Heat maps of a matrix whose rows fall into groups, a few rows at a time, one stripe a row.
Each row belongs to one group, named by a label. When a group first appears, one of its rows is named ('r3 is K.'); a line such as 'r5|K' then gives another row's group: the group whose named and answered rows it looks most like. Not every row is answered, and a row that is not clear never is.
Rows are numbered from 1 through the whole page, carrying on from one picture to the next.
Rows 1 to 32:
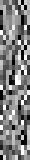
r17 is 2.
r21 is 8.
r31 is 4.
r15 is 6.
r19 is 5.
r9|6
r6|6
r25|8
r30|5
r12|6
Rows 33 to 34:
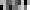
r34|5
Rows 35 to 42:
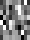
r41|8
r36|2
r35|6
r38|5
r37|2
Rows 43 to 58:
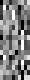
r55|8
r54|5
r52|8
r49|8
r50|5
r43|5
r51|8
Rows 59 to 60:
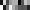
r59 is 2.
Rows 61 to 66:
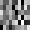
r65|8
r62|6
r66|5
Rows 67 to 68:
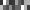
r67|5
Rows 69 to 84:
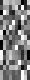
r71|5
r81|2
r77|5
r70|8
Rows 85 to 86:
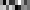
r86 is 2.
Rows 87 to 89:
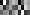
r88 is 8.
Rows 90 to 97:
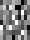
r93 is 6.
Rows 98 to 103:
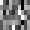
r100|2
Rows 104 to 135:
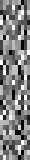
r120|6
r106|5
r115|4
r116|2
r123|6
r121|4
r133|2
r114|5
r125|6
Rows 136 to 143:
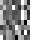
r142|6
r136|4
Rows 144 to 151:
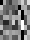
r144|5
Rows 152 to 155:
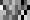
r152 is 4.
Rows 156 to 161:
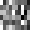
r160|4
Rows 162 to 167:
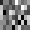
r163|4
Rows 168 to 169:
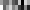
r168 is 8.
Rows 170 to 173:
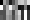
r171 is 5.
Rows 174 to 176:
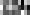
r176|4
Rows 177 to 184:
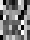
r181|4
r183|4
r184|6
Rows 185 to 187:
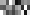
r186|6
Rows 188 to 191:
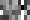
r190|4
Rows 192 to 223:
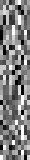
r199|6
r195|2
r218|8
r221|5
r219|4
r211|4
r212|5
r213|2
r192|2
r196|2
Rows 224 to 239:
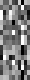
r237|8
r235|5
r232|4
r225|8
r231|4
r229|4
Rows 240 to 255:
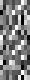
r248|4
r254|4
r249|2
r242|6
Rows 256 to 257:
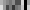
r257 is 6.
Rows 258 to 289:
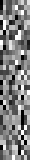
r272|5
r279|2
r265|2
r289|6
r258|5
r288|8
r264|2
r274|5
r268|5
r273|6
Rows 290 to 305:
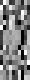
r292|4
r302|5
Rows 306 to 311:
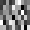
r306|2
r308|8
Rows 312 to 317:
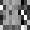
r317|4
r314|8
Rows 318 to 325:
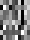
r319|5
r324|4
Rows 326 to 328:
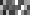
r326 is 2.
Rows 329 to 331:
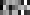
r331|8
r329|6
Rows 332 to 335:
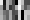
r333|2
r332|2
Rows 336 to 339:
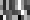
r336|2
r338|4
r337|2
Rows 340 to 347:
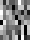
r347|8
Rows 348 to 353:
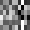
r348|8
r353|8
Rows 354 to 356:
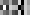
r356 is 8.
